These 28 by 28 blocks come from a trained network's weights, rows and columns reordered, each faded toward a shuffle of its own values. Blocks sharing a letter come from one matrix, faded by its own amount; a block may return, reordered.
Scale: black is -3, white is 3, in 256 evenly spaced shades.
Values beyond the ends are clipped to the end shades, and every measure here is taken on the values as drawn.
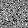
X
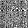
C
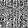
C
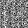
C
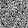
X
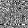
C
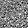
X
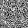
X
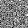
X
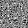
X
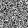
X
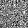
X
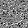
X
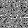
X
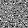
X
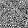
X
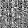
C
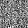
C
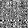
C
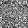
C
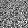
C
